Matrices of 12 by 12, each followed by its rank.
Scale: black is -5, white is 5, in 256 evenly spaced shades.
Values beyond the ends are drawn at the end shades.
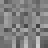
two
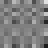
one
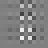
one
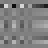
one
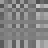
one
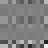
one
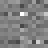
two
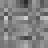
two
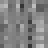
two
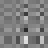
one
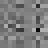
two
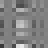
one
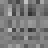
two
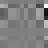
one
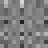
two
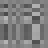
one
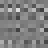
two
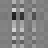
one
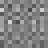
two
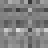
two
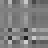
one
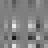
one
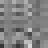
two
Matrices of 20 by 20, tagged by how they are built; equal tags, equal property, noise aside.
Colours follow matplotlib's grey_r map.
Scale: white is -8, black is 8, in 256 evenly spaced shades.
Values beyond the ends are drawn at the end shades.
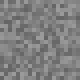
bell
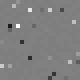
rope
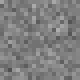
bell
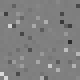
rope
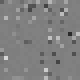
rope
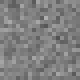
bell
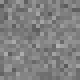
bell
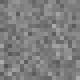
bell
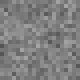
bell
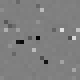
rope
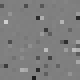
rope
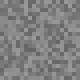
bell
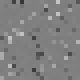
rope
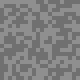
bell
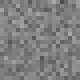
bell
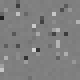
rope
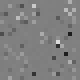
rope
